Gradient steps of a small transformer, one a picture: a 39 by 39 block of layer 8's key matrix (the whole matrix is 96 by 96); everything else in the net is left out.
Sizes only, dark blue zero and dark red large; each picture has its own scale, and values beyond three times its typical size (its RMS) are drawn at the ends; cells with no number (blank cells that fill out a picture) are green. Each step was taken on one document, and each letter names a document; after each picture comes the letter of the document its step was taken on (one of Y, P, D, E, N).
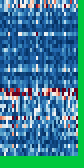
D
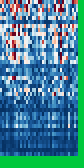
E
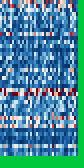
D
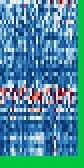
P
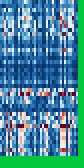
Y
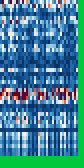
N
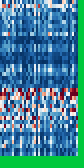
D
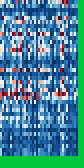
N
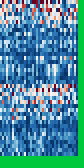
P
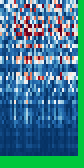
E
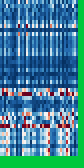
Y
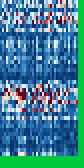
P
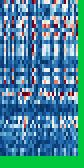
Y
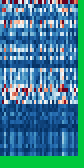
N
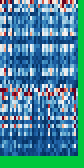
D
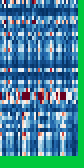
N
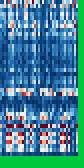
Y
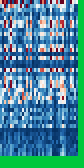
N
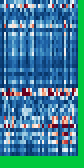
Y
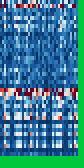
D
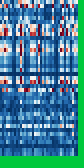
Y
